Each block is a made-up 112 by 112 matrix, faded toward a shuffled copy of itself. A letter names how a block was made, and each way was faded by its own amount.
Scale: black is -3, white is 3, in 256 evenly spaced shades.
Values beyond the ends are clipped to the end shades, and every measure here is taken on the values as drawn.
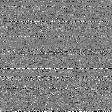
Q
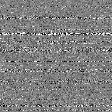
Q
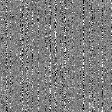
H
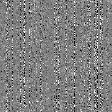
H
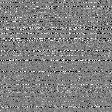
Q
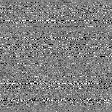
Q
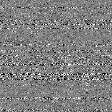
Q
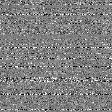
Q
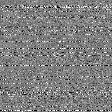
Q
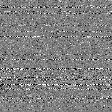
Q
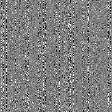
H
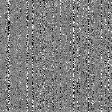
H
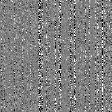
H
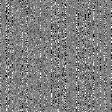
H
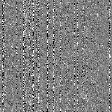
H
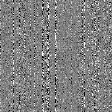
H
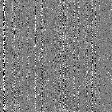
H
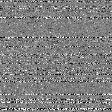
Q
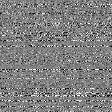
Q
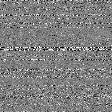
Q
